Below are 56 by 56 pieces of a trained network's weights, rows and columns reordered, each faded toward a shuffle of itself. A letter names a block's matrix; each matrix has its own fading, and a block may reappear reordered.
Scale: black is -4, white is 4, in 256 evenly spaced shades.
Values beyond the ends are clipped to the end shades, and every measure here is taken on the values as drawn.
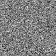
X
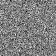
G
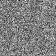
X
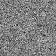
X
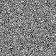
X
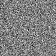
G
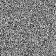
X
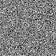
X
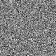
X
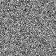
G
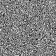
G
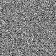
X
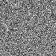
X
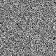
X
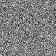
X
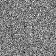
G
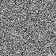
G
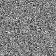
X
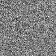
X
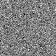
X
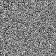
X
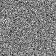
G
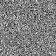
X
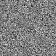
X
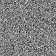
X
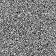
G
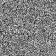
X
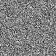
G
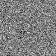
X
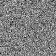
X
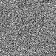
X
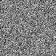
G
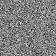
G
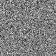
G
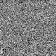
X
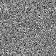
X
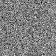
X
